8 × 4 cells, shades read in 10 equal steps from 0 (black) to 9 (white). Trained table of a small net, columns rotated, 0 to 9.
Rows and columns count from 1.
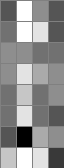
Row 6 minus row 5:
0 1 0 -2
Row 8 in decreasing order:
9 8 7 2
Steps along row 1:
up down down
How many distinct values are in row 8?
4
